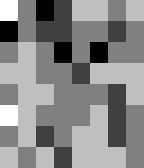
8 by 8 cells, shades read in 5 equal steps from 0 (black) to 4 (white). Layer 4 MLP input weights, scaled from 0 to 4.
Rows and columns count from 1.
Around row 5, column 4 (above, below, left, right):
2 2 3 2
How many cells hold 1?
10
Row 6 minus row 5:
2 0 -1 0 0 1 0 -1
